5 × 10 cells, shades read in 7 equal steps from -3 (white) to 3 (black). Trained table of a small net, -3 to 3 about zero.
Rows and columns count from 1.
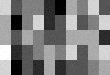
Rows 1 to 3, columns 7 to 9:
-1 0 -2 | -2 1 0 | -1 -1 -1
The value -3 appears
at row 4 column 1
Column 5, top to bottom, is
2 2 1 -1 -1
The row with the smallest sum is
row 4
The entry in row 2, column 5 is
2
